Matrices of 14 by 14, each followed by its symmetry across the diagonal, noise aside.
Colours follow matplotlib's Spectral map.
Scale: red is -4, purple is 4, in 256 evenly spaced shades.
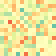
antisymmetric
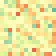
neither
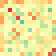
symmetric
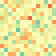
antisymmetric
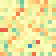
neither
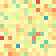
symmetric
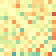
antisymmetric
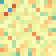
symmetric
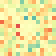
antisymmetric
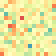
neither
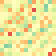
symmetric
